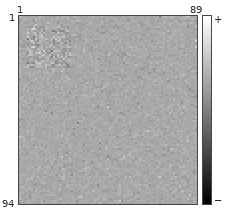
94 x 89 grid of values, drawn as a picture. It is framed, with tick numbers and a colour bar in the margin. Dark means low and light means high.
The distribution is heavy-tailed on both sides. An odd patch, rougher than its surroundings, sits in the top left. The top left is the roughest part. There is no overall slope. No regular stripes run through it. Neither half mirrors the other.
